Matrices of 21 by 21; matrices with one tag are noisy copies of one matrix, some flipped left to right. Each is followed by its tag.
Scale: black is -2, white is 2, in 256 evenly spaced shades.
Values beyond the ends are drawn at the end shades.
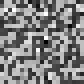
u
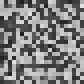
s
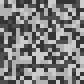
s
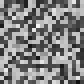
s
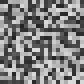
u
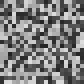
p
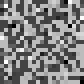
p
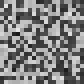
p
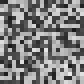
u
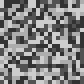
s
